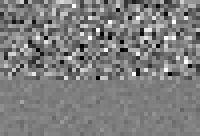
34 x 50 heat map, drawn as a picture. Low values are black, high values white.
Overall the values sit about 50% of the way up the scale. There are no regular stripes. There is no overall slope. A few values lie far out on both sides of the bulk. The bottom part is calmer, past a seam about 60% of the way down. Fine speckle covers the field. Neither half mirrors the other.
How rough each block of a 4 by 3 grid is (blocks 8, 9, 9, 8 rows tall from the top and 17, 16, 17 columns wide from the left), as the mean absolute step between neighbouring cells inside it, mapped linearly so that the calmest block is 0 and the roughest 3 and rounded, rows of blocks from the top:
233
333
111
000
